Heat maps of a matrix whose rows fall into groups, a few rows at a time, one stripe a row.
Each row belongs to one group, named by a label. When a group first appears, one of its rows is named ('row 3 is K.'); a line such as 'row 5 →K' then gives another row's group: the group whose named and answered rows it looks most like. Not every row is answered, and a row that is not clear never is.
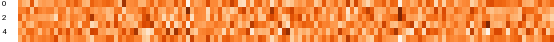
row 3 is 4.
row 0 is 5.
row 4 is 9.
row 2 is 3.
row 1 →3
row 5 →5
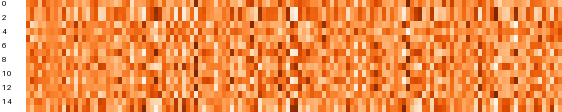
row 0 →3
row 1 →4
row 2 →4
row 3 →9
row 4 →5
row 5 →9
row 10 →3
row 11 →4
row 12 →3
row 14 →9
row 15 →9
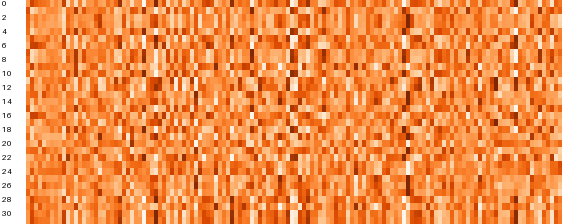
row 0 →4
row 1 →9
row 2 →3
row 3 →3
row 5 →4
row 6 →4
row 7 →9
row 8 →9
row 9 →5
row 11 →4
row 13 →3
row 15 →9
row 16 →4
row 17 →4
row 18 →9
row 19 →3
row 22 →9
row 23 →5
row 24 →5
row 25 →3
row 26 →3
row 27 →3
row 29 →5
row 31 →4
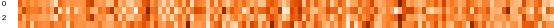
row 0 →3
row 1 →4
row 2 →3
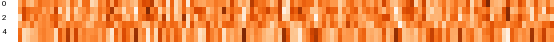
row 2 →4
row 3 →5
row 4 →9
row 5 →9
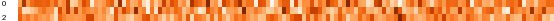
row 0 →5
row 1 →9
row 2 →3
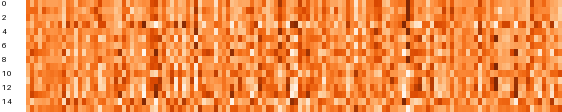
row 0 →3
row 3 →9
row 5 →4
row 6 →3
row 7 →4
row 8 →3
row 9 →4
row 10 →5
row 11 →4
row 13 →4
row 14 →9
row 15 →5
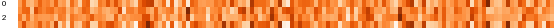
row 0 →4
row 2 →3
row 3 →4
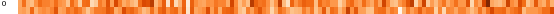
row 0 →4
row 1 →5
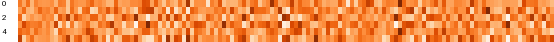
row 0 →3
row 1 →4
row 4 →3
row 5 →9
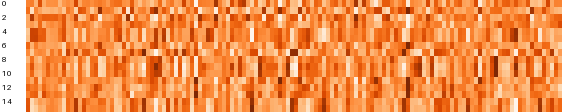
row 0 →5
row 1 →3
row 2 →5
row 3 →5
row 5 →4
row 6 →3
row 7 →9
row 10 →4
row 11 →3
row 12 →3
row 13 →3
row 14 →9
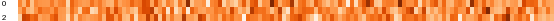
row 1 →4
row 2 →4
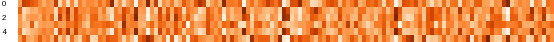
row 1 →9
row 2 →9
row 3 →5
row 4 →9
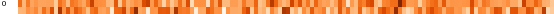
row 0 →3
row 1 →9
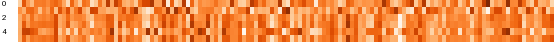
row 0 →4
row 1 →9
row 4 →4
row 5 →5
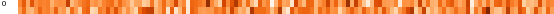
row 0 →5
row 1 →4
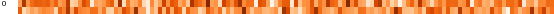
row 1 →9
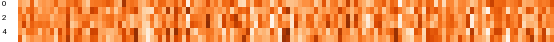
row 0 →5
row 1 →9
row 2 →5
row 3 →5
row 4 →9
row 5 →9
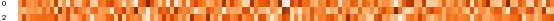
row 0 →4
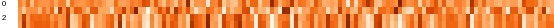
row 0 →3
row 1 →9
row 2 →5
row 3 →5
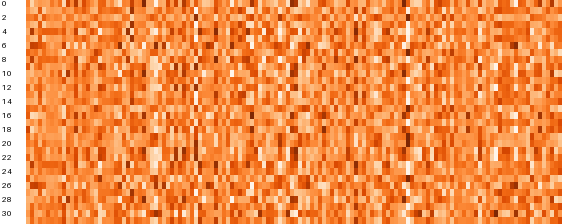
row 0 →9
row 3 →5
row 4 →5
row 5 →5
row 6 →4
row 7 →3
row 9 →9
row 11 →5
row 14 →5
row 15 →3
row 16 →9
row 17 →5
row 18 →9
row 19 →3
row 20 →3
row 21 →9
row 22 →9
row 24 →5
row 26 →4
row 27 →5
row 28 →9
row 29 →5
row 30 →4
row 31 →5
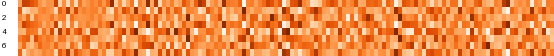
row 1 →9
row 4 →9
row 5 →3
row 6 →4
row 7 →9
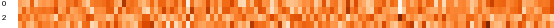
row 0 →5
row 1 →5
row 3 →4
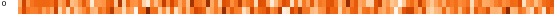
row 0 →5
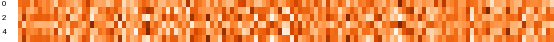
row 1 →4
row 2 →5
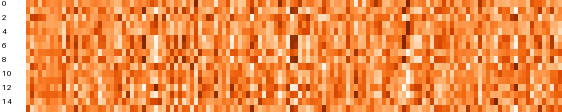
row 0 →3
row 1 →9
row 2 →4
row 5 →9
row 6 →9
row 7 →5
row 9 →4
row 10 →5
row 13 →5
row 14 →4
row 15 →9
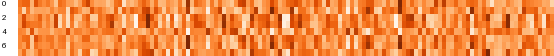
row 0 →3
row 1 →3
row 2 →4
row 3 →4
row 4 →5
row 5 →3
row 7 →4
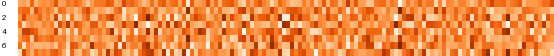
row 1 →3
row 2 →4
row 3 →9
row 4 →4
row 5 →3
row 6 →3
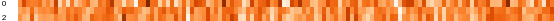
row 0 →4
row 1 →5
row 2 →5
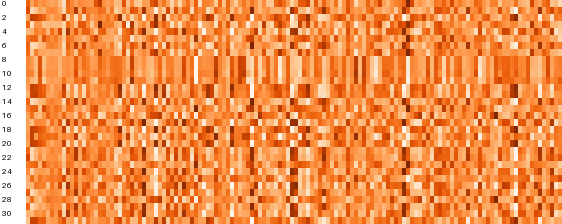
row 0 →3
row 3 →3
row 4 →9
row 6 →9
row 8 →5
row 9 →5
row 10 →5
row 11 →5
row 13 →4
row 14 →9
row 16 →4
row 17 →9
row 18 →4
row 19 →5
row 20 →4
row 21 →9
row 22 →9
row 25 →5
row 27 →9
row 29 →9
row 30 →9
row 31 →4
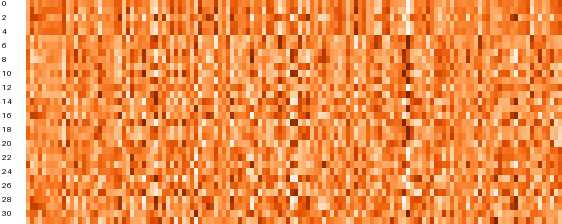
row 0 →5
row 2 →4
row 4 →5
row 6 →3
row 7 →9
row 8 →9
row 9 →3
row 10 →9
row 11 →3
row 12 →5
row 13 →3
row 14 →4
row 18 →3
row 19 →3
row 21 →5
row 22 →5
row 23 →9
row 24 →5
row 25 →4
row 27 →9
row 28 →4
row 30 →3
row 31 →4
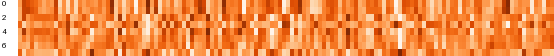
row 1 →4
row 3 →9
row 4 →5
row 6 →5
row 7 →3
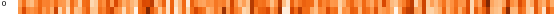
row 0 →4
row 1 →4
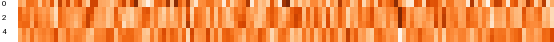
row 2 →3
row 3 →3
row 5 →5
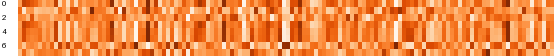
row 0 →4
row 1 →3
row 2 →5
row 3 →4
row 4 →4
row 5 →4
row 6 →9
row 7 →4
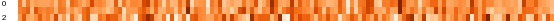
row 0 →3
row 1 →3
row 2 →4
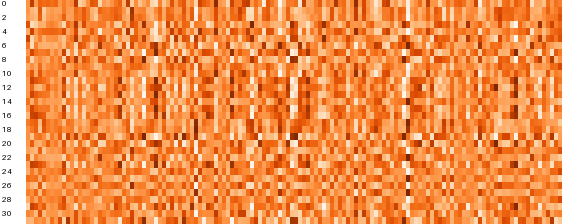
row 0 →5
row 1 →5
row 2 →5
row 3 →9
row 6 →3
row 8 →9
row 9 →5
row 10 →5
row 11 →4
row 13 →4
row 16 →4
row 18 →3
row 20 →4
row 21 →5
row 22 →3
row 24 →5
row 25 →3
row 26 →5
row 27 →3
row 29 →4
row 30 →5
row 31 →9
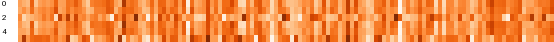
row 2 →9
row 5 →5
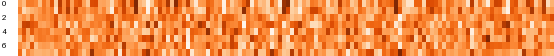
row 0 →9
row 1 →9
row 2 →5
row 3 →4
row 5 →4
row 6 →5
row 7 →3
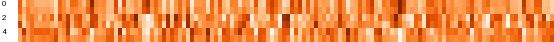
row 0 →3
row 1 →3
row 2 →9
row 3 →9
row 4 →5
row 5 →5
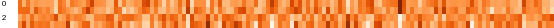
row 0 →3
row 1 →3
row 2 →5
